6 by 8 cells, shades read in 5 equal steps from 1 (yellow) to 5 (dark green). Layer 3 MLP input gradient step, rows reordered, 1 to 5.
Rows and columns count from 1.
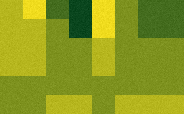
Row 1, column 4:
5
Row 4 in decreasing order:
3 3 3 3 3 2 2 2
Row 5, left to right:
3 3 3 3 3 3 3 3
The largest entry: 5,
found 2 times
